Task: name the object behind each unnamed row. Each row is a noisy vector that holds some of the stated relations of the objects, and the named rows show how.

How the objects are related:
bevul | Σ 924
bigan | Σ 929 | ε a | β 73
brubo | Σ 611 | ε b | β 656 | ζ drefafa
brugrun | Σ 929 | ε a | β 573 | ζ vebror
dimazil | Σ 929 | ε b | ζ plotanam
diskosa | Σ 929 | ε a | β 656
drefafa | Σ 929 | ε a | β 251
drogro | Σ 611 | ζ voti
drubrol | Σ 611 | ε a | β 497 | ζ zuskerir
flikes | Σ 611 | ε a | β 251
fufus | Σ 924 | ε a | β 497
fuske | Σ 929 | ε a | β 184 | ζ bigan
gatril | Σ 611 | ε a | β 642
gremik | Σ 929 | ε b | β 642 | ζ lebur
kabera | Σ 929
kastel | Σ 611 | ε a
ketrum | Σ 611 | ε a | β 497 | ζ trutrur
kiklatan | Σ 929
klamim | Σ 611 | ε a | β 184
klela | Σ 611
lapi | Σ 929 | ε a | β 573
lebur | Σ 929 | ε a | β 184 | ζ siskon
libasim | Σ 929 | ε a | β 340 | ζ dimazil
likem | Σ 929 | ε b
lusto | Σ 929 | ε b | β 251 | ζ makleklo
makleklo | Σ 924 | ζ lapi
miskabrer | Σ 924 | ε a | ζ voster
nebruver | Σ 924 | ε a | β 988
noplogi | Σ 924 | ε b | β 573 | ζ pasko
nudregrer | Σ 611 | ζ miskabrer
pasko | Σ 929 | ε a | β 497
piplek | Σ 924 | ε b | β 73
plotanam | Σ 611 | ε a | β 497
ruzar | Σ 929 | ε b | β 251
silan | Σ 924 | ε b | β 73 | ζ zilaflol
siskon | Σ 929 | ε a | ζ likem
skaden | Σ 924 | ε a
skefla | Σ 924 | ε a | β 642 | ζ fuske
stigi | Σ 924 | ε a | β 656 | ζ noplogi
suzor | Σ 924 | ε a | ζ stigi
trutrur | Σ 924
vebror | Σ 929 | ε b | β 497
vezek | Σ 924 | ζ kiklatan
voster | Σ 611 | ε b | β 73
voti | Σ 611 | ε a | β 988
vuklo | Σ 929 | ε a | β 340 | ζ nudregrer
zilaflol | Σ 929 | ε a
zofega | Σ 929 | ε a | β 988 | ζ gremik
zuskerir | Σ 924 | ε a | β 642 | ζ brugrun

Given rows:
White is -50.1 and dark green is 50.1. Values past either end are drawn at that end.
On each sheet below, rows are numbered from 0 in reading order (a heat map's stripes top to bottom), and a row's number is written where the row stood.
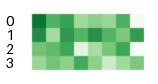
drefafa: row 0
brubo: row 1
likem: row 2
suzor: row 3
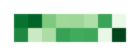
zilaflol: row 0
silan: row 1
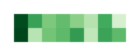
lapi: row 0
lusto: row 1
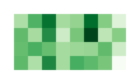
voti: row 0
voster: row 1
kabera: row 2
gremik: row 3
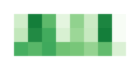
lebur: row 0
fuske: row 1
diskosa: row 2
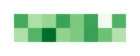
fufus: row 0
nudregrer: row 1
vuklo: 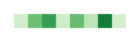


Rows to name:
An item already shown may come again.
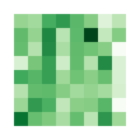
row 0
skefla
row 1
voster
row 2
gremik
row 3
vuklo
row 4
diskosa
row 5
miskabrer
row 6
siskon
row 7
dimazil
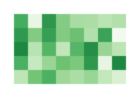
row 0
noplogi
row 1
brugrun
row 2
vebror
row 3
piplek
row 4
miskabrer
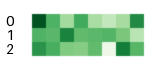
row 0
makleklo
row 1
flikes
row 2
libasim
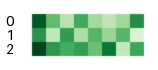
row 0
makleklo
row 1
ruzar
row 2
plotanam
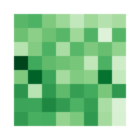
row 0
trutrur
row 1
nebruver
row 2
zofega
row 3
lapi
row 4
klamim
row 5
brubo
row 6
gatril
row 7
pasko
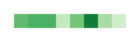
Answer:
bigan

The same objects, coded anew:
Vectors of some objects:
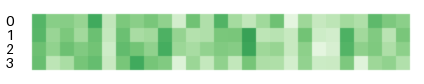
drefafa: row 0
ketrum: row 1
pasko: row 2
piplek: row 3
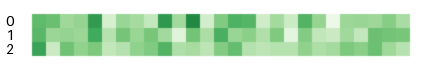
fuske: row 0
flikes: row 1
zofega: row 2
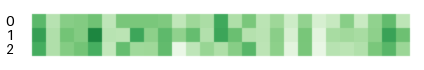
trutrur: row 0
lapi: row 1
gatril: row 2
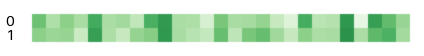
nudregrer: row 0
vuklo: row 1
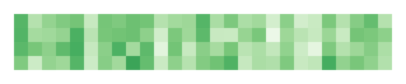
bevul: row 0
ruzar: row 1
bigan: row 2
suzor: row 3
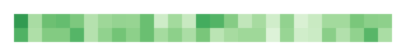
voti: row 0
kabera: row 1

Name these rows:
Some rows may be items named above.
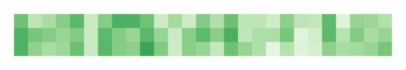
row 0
silan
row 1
fufus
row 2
vebror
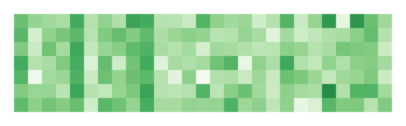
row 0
miskabrer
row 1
likem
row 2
siskon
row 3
skefla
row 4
gremik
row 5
vuklo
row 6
pasko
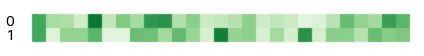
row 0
brugrun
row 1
makleklo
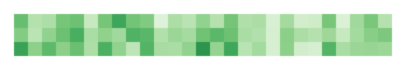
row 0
piplek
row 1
brubo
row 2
plotanam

